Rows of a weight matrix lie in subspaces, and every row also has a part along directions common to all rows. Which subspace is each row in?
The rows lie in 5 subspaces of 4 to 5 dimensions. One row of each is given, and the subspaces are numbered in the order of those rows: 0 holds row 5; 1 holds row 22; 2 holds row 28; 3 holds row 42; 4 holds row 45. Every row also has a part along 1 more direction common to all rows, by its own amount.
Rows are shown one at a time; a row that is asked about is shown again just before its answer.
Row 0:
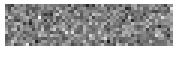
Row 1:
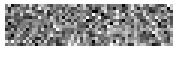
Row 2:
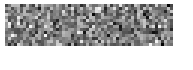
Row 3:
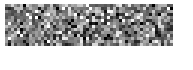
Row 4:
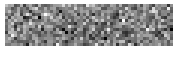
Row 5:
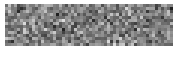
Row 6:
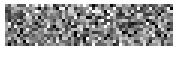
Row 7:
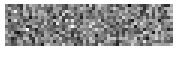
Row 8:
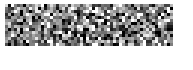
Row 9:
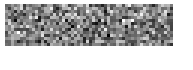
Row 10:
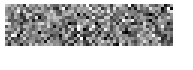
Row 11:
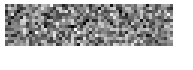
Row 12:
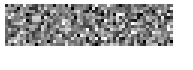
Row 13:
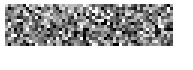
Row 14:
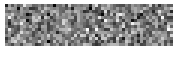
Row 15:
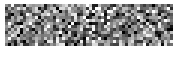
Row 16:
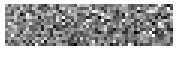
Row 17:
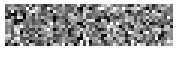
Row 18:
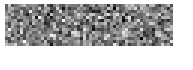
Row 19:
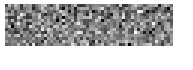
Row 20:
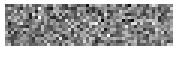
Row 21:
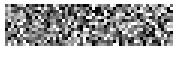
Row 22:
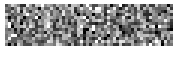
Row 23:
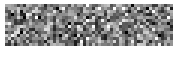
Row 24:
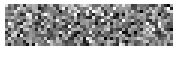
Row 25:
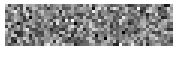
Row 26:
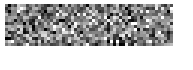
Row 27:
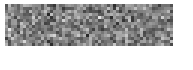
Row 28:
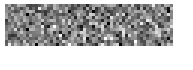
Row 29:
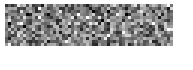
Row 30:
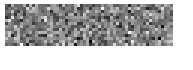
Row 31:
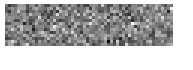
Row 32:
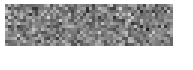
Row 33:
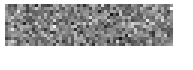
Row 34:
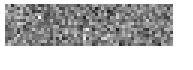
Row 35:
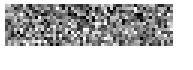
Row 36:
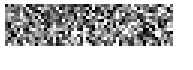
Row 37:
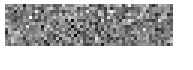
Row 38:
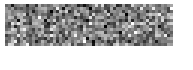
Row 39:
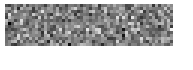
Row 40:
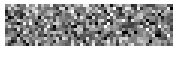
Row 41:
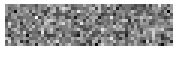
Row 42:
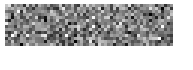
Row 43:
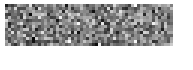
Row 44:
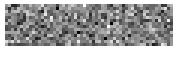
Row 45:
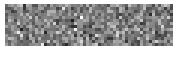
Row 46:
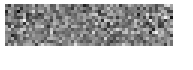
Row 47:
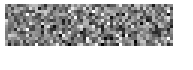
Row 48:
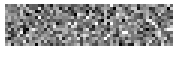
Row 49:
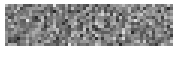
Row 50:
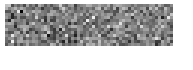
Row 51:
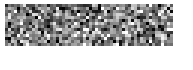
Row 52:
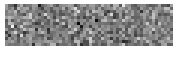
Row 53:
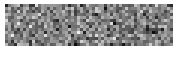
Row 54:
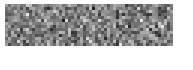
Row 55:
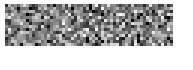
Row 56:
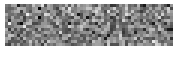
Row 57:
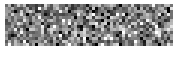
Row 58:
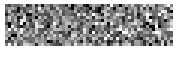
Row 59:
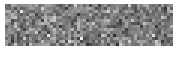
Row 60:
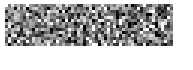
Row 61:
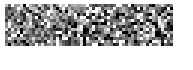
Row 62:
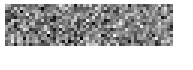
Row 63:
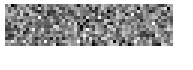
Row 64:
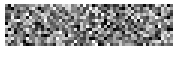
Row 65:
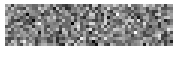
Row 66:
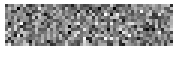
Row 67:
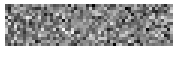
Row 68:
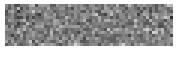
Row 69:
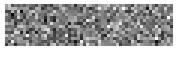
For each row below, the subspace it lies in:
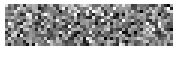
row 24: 1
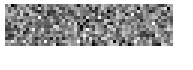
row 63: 1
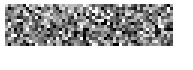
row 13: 3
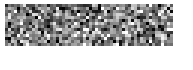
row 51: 2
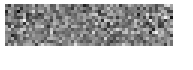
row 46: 1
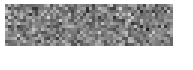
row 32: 0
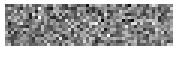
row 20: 4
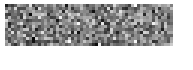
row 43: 4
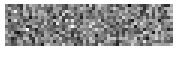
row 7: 4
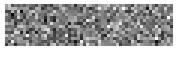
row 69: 3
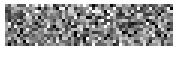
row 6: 0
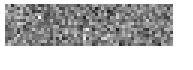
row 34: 1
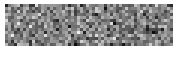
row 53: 1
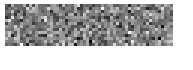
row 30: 3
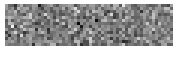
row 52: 1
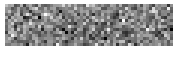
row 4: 0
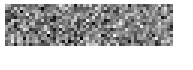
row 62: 3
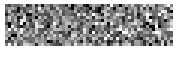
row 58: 1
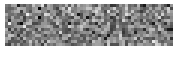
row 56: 4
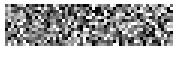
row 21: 0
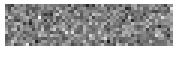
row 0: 0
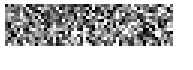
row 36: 4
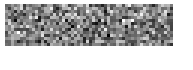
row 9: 4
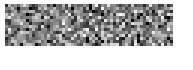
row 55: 2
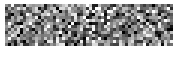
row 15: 3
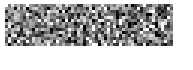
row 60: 4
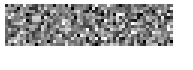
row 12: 2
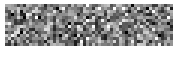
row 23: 3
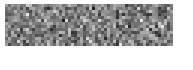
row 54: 4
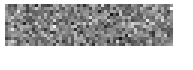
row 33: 0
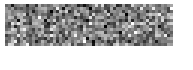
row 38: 0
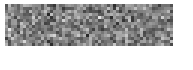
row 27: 2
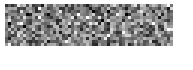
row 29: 4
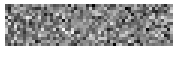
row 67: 0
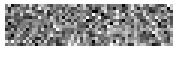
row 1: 1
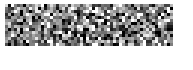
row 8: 2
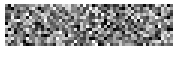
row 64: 3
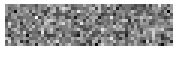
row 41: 2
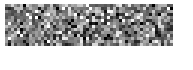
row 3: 4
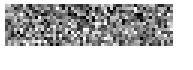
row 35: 4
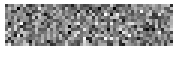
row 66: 1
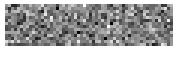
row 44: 1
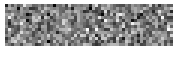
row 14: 2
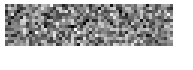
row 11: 0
